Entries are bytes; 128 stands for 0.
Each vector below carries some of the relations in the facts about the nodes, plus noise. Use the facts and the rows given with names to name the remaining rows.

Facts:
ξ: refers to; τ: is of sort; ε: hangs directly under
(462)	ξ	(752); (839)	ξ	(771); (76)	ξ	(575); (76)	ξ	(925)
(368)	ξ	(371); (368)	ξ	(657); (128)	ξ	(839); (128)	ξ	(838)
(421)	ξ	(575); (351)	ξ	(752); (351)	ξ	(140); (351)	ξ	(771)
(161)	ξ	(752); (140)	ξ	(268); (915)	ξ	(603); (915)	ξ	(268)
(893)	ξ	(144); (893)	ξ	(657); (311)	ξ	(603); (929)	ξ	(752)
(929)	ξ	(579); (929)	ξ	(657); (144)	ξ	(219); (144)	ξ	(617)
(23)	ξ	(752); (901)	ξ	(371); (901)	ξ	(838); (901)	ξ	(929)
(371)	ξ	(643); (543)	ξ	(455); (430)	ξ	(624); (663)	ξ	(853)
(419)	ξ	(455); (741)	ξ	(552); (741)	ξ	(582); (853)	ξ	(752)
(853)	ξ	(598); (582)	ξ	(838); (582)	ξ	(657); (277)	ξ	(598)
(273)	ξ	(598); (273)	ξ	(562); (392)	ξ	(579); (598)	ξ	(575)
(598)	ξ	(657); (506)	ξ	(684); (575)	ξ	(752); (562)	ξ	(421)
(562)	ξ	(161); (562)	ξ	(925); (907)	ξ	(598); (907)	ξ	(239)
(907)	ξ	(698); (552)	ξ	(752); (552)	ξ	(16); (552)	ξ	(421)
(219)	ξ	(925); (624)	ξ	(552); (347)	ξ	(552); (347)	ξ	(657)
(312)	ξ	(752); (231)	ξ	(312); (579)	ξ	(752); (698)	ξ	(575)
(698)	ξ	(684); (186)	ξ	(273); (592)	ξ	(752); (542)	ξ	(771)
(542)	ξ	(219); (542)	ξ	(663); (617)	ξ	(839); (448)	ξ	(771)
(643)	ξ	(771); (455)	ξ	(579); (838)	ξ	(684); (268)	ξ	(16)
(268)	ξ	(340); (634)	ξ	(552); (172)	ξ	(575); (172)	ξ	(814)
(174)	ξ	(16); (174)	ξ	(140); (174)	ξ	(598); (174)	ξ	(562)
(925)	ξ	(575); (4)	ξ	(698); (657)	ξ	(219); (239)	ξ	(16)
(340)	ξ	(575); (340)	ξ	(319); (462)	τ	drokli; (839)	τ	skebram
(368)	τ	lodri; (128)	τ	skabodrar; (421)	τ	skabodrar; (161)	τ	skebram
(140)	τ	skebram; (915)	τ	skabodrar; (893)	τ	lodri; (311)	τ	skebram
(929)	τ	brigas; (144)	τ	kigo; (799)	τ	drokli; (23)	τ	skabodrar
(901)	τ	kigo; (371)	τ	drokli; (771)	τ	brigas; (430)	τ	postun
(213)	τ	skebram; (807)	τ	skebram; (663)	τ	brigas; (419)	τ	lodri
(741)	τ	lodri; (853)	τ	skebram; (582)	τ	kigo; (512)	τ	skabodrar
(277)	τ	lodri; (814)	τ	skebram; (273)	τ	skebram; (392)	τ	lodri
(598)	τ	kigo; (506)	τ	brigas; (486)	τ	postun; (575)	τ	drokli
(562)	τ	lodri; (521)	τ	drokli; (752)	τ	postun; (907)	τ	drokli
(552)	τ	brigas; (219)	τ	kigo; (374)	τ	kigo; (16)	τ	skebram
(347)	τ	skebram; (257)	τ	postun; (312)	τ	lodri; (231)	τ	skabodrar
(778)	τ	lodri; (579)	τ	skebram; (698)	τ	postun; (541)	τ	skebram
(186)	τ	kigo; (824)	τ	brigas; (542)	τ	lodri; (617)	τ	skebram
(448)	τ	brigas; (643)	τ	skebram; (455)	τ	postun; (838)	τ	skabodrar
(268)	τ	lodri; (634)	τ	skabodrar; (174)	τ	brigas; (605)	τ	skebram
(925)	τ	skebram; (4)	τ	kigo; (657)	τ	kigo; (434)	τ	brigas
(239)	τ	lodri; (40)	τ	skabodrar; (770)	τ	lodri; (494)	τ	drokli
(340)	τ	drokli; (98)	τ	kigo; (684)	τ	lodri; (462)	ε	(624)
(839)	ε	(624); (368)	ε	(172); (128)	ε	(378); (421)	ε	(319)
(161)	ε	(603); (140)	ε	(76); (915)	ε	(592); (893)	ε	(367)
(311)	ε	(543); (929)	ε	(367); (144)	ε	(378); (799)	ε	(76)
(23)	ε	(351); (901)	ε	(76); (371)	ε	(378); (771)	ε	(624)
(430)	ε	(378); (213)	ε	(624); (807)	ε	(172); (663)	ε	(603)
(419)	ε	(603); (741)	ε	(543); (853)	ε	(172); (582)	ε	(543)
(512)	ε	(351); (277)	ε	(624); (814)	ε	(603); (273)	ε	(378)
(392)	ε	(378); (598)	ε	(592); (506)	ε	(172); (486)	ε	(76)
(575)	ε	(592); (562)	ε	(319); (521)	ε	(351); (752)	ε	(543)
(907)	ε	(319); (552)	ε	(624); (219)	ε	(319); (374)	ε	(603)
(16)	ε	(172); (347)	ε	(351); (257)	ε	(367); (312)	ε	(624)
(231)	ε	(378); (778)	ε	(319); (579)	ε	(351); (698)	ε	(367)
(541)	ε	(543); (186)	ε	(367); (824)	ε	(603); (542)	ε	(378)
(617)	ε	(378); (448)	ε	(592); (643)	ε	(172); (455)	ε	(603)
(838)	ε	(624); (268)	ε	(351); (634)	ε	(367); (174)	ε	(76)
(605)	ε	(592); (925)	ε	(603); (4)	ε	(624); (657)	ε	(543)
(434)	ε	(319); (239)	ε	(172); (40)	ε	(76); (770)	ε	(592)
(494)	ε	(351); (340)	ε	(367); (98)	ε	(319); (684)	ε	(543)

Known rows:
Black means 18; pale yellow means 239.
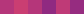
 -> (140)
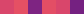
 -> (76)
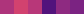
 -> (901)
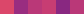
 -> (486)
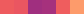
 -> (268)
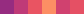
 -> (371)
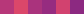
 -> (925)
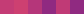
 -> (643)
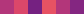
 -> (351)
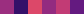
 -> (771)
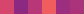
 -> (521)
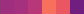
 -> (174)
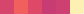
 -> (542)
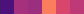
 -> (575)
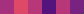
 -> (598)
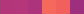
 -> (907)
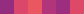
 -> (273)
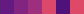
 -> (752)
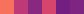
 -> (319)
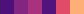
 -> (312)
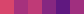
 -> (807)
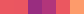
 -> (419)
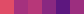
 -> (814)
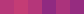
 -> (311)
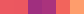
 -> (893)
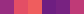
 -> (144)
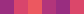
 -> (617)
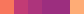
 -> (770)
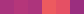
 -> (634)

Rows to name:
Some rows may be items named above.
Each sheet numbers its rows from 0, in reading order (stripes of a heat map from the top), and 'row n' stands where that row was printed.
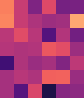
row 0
(603)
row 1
(684)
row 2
(657)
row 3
(915)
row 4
(579)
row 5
(421)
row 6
(213)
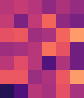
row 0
(311)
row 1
(434)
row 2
(562)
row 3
(174)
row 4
(657)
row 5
(419)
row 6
(462)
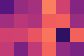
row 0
(929)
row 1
(421)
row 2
(378)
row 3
(434)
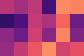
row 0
(277)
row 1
(552)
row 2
(838)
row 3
(371)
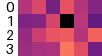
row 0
(351)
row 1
(4)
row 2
(430)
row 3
(663)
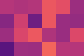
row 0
(915)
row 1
(592)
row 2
(617)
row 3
(23)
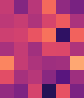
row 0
(824)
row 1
(698)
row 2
(378)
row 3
(455)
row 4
(684)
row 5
(814)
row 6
(839)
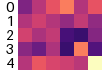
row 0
(231)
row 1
(347)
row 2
(98)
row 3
(624)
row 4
(392)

